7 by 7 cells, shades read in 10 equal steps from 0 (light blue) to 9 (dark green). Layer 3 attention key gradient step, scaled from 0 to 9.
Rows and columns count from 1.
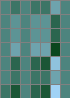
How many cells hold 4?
6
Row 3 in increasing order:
4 4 4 5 5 5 7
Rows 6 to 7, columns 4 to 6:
6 6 3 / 7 8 0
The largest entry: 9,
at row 4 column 6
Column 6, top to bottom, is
3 7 7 9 1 3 0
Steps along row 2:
down up down same up down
